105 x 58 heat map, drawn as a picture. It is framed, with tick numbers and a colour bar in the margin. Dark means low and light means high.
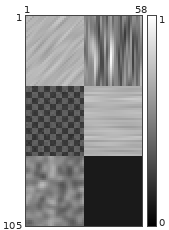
The table splits into 3 rows of 2 panels. Panel 1,1: high, slanting up to the right, faint in contrast. Panel 1,2: middling, streaked downward, strong in contrast. Panel 2,1: low, checkered. Panel 2,2: high, streaked across, faint in contrast. Panel 3,1: middling, blotchy. Panel 3,2: very low, flat.
